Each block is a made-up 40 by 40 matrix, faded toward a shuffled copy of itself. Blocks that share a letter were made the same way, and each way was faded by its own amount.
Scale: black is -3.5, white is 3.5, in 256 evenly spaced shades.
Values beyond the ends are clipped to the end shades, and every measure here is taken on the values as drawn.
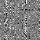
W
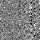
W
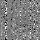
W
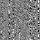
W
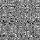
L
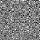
L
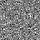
L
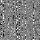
W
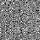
L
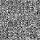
L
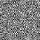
L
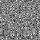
L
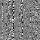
W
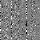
W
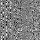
W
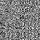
L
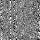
W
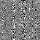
W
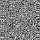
L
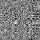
L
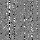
W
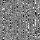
W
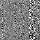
W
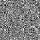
L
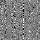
W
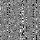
W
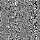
W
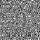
L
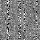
W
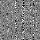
W
